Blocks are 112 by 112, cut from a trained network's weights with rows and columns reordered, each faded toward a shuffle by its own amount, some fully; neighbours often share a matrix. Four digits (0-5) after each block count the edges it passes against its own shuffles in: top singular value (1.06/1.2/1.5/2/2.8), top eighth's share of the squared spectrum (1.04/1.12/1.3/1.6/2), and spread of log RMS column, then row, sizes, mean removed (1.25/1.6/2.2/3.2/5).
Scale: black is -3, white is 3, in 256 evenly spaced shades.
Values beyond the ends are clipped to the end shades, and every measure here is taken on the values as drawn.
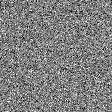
0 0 0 0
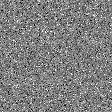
0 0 0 0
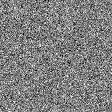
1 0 0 0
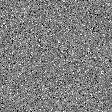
0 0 0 0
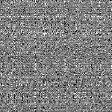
3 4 3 2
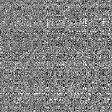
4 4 3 2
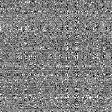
3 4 3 2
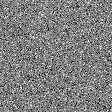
0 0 0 0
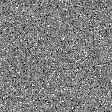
0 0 0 0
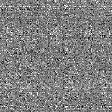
3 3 2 2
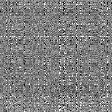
4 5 4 2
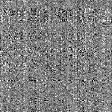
3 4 2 3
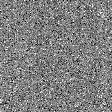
1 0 0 0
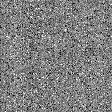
2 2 0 1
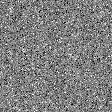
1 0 0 0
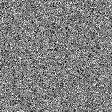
2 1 0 0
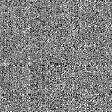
3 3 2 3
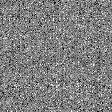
2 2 1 1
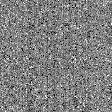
3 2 1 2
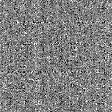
3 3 1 2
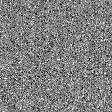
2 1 0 1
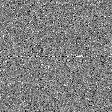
2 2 0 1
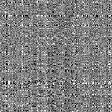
4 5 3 4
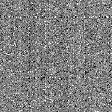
3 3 1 2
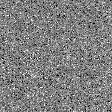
2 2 1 1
